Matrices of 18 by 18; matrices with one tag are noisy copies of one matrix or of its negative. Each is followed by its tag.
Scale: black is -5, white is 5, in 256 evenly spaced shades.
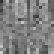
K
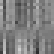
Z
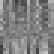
K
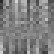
K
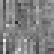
Z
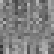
K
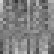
K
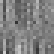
Z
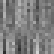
Z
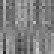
Z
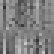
Z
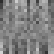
K
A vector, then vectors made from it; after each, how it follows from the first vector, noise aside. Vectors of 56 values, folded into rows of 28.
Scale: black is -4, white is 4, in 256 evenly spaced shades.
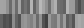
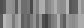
sign-scrambled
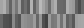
copied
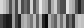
scaled up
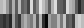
scaled up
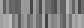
sign-scrambled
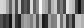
scaled up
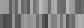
copied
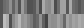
sign-scrambled
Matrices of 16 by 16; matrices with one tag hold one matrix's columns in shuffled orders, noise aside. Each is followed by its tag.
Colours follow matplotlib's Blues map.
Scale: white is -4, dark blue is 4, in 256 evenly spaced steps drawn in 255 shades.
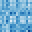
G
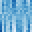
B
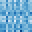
G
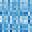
G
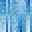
B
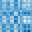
G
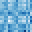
G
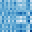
G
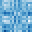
G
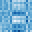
G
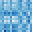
G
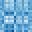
G
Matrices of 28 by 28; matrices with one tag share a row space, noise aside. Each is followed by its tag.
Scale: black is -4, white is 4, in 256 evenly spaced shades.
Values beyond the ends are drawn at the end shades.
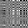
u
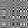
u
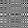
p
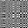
u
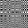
p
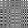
p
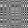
p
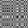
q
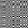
u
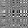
u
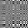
u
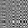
u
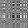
u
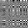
u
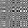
u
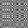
q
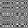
q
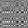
q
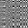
u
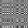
q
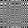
p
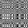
q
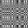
q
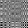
p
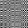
p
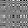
u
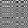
q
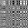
u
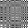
p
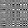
u
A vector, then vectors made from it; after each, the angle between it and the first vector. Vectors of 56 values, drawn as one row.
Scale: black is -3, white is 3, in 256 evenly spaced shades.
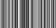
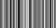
nearly opposite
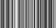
orthogonal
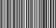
orthogonal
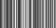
nearly opposite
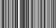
nearly parallel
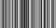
nearly parallel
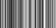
partly opposed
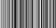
partly aligned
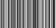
orthogonal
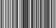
partly aligned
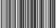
orthogonal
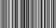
nearly parallel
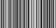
partly aligned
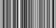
partly aligned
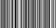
partly aligned
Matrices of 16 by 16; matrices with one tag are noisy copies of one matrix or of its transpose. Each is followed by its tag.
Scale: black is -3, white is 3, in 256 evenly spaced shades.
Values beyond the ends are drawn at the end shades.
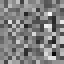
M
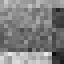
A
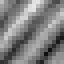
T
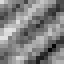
T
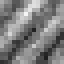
T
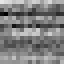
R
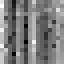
R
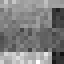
A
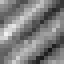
T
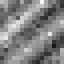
T
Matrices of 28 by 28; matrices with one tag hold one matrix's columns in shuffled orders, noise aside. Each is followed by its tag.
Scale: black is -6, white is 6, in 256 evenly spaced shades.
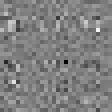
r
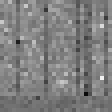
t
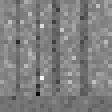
t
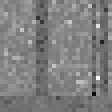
t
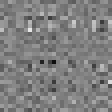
r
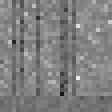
t
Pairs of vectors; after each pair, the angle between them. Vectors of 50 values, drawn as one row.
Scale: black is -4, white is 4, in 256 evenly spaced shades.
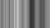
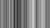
nearly opposite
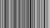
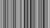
partly aligned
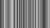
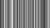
nearly parallel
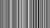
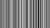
nearly parallel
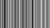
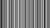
orthogonal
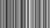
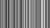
partly aligned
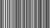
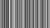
partly opposed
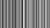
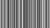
partly opposed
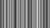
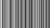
orthogonal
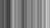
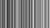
partly aligned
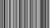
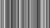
nearly opposite
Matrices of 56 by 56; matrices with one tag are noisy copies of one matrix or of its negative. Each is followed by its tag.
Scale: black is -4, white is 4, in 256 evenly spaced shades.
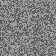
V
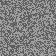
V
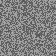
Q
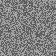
Q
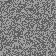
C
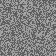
Q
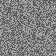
Q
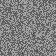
Q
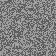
C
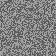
C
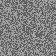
Q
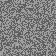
C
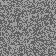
V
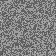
C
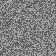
C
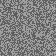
Q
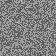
C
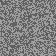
V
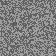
V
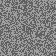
Q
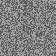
Q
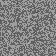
V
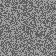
Q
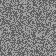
Q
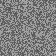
Q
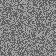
Q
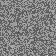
V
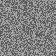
Q
